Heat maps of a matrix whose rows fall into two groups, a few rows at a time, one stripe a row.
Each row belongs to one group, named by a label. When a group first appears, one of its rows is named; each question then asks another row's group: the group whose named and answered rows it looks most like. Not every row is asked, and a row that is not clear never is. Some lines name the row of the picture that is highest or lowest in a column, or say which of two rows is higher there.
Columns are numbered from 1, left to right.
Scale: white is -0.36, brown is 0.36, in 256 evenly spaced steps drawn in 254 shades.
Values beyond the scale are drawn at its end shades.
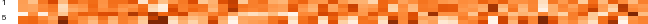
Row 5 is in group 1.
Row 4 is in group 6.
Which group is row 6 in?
1
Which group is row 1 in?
6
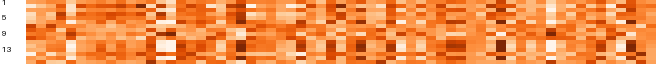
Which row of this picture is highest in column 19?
10
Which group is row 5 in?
6
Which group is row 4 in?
6
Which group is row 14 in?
6
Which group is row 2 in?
6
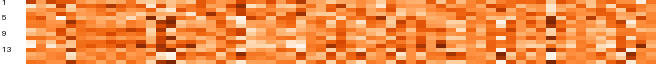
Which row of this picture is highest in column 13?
5
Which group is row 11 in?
6
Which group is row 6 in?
1
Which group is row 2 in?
6
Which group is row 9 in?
6
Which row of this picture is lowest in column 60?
14
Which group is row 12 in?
6
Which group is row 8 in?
6
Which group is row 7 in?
1
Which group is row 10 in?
1
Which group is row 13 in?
1
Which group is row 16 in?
1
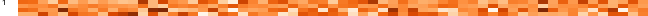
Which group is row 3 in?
1
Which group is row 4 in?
6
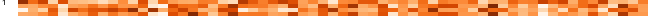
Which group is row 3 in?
6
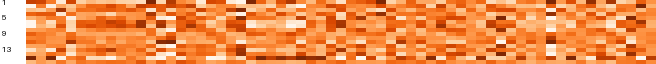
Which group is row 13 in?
6
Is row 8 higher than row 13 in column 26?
Yes
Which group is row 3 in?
6
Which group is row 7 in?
6
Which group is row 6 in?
6
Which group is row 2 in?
6
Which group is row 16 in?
6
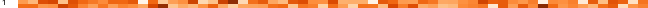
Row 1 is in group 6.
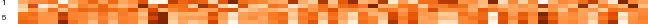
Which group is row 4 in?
1
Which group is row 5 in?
1
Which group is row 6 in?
1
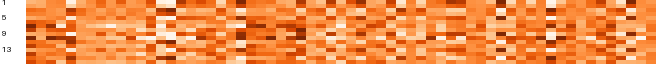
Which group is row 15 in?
1
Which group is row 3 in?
1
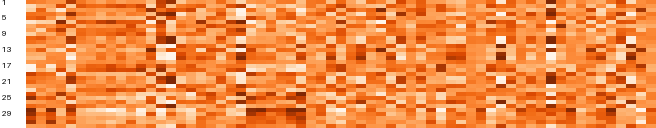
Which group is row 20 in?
1
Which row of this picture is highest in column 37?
15
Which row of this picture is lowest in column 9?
28
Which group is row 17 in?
6
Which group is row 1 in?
1
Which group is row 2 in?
6
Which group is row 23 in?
6
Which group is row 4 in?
1
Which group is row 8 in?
6
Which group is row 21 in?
1
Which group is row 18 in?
6
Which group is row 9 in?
6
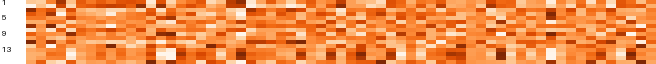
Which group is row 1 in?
6
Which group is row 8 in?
6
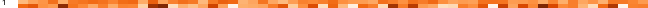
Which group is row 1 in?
6
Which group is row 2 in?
1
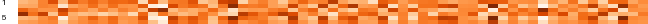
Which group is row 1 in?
6
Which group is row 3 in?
1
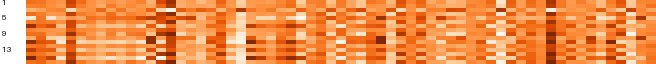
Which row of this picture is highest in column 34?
3
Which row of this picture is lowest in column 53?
3
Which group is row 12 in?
1
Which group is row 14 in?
1
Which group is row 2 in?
1
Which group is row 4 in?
1
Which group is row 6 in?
1
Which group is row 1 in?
1
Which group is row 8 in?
1
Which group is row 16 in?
1
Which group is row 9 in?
1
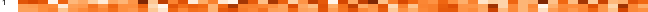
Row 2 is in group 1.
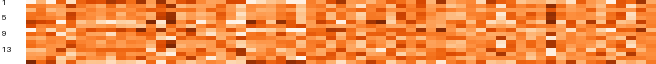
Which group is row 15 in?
6
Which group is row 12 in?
1
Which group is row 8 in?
6
